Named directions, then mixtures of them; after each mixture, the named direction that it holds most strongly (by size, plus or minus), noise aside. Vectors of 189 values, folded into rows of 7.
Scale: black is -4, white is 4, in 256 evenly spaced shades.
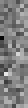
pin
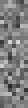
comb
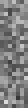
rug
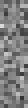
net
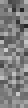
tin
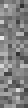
pin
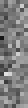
pin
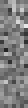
tin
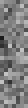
pin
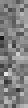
pin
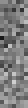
tin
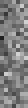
pin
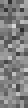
tin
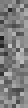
pin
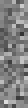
rug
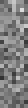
tin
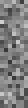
rug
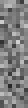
comb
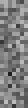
rug
